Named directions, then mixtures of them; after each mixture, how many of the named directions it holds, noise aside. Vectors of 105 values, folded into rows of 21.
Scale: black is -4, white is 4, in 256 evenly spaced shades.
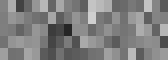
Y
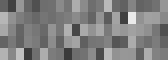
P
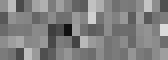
two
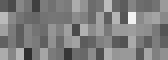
one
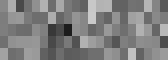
one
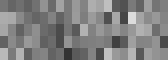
two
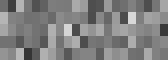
two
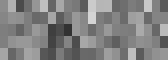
one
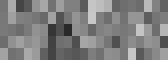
one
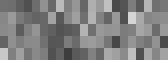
two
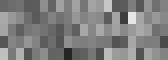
two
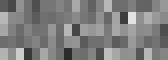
one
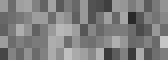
two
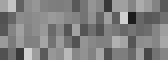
one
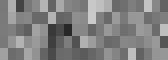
one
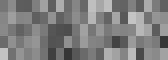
two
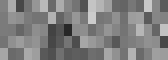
one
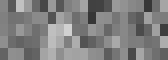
one
